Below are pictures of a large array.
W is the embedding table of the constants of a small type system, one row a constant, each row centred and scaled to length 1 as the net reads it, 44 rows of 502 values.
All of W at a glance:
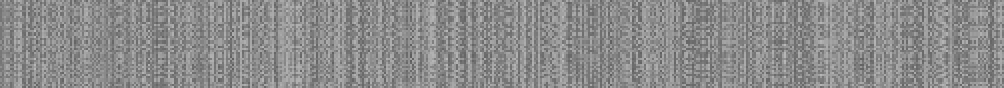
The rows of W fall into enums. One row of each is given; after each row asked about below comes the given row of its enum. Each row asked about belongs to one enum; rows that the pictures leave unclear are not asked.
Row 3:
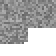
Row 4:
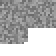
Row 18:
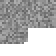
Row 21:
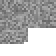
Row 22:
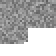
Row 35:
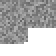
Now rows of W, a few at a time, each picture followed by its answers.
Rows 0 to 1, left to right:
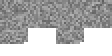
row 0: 21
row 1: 22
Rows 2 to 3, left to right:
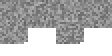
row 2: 35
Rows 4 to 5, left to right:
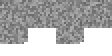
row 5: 35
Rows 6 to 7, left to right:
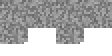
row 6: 4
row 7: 4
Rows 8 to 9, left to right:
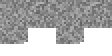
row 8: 22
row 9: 35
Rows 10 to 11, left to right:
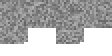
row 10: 35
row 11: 21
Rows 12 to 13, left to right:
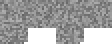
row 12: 3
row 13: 4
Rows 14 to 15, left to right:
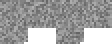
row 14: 35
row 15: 18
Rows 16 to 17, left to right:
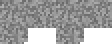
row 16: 4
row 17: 4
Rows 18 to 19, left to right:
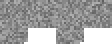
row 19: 22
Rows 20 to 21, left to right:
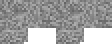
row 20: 21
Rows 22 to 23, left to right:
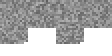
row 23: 3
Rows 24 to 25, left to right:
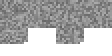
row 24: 21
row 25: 4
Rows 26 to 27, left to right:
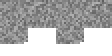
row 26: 35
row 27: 22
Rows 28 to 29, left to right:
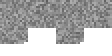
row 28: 22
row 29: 18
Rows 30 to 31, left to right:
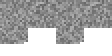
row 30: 22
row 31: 35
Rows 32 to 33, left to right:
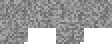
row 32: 18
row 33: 3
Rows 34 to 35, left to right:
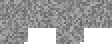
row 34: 18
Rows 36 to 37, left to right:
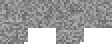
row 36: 3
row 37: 21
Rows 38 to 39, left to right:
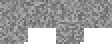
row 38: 35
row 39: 3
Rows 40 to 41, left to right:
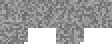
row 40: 3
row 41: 4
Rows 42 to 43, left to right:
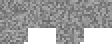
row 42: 21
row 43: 4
